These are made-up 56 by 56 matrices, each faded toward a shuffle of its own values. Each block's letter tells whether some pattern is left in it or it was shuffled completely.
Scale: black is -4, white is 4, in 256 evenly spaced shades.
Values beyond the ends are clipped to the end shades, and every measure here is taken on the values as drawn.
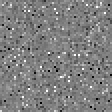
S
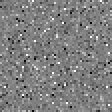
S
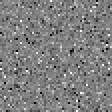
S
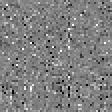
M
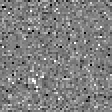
M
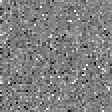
M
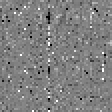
M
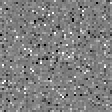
S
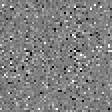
M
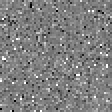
S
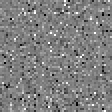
M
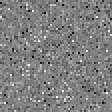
S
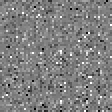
M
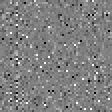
M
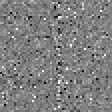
M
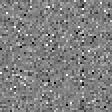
M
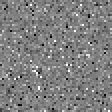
S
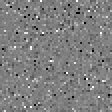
S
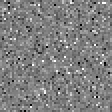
S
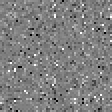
M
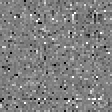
M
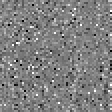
M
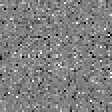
M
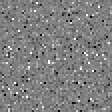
S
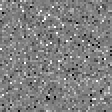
S
